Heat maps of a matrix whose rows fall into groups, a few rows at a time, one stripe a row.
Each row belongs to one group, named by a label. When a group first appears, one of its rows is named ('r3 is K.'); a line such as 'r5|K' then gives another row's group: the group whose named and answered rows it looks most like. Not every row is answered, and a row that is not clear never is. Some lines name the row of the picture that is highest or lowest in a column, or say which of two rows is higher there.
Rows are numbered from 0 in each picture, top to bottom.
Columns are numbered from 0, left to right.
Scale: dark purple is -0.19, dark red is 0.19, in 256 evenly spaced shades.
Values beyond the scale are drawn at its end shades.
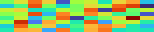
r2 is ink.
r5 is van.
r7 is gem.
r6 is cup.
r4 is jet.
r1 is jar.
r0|jar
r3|gem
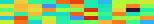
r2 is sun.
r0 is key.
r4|van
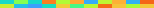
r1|jet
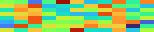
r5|jar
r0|key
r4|key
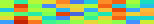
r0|jet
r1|gem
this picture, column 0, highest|4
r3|jet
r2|cup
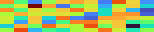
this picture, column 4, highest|4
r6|sun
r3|jar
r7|cup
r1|jar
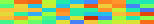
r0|cup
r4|ink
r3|jet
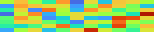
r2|van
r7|gem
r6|jet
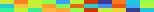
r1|key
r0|ink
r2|sun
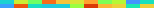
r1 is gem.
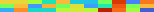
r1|key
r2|cup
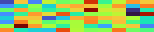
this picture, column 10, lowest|6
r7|jet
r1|key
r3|key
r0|van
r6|jar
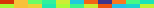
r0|ink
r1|gem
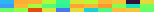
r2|jar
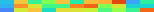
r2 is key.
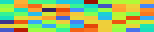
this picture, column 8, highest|5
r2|jet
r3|key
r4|jar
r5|van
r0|van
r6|gem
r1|jar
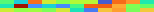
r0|jar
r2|jet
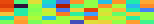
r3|jet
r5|van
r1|jet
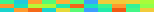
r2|key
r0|jet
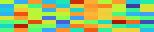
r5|jar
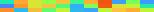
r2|jet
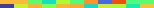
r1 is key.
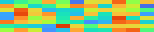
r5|jar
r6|jet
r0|van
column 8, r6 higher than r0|No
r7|jar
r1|ink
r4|key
